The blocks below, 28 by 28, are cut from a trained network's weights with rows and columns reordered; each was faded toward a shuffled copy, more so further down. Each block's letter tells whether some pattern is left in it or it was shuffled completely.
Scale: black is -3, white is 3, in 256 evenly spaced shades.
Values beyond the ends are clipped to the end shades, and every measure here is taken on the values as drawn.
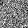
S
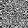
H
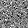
S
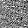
H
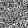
H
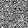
H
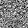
H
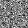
H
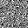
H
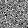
S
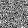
S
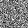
S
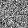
S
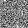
S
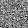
S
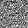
H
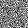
S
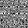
H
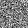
S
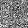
H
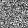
S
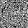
H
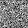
S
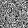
S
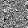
H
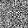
H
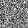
H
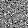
S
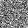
S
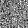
S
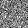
S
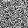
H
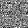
H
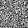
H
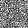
S
